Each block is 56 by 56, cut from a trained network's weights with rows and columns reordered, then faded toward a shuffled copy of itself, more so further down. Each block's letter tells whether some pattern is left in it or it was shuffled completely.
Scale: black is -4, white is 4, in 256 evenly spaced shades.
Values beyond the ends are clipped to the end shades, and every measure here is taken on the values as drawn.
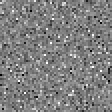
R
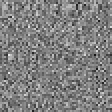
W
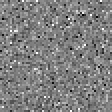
R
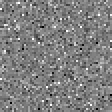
R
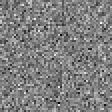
R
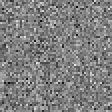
W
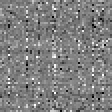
W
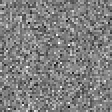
R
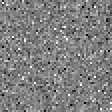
R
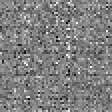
W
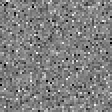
R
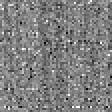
W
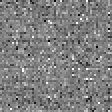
W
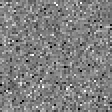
R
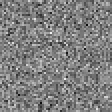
W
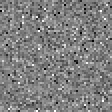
R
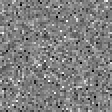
R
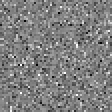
R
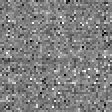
W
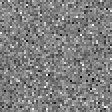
R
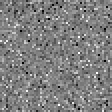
R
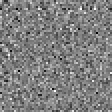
W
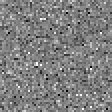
R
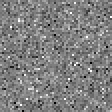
R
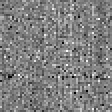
W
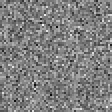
R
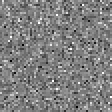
R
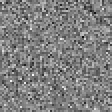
R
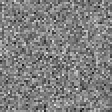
R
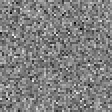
R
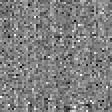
W
